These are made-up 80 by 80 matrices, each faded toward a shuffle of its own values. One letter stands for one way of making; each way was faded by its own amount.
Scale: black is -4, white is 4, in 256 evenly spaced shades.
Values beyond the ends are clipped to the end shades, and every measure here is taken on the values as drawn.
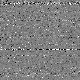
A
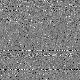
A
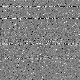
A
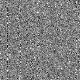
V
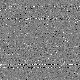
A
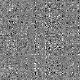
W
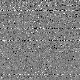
A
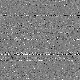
A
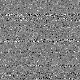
A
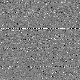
A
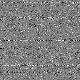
A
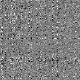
W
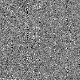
V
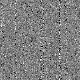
V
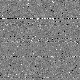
A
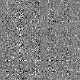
W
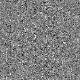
V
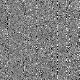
V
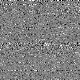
A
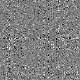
W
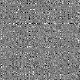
W
